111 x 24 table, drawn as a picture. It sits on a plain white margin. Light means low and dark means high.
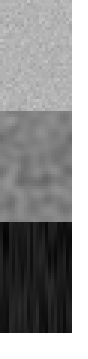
It is made of 3 by 1 panels. Panel 1,1: low, fine-grained, faint in contrast. Panel 2,1: middling, blotchy, faint in contrast. Panel 3,1: very high, streaked downward, faint in contrast.
